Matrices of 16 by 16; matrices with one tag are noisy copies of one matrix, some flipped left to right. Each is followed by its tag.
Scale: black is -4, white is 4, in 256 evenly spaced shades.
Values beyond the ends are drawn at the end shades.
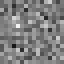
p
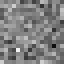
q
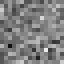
q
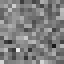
q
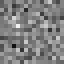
p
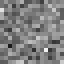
q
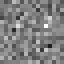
p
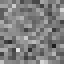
q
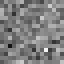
q
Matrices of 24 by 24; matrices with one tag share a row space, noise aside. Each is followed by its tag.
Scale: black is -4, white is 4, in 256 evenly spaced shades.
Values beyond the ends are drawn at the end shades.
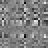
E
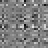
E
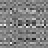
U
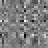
E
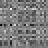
U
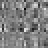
E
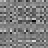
U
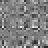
E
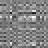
U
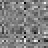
E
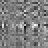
E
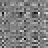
E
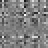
E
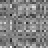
U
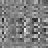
E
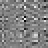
E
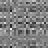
U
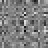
E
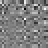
E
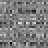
U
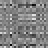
U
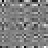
E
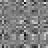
E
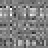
U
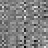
E
